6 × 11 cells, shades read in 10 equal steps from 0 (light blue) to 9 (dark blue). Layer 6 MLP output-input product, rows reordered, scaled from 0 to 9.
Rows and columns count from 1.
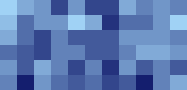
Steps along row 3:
up up down up same same down same same up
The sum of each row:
42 35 49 49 53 60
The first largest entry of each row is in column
4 7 3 3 7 2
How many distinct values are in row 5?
6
